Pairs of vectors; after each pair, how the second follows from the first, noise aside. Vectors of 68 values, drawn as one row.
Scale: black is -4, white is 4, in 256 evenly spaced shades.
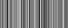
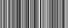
negated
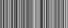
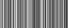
negated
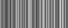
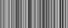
negated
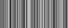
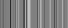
partly zeroed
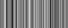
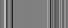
partly zeroed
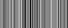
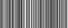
negated
